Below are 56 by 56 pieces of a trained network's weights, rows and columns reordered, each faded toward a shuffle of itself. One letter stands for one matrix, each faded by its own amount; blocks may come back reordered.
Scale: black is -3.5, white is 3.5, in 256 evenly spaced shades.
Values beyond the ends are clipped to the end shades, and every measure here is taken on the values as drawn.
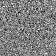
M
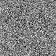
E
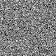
M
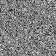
M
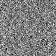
E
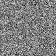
E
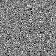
M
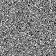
E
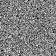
E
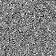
M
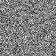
M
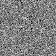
M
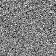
M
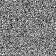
E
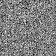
E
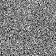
M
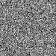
M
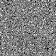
M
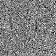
M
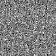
M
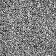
E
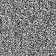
E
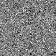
M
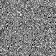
M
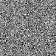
M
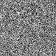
E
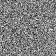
E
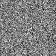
E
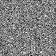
E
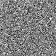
E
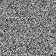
M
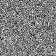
M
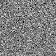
M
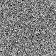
E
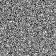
E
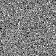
M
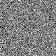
M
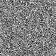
E
